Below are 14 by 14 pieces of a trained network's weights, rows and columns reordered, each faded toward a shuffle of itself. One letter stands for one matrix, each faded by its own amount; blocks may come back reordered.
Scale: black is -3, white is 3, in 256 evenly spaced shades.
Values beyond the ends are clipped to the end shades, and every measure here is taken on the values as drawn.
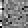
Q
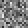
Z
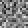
Z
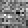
Q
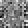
Z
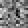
Z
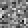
Z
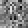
Z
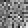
Z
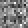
Z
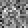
Z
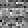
Q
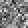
Z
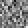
Z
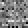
Q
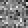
Q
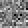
Q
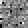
Q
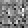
Q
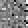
Q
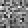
Q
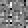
Q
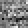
Q
